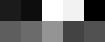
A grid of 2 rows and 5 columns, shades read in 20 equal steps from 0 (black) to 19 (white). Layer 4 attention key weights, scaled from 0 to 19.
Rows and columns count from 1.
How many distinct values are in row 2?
5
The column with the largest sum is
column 3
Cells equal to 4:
0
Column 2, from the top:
1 8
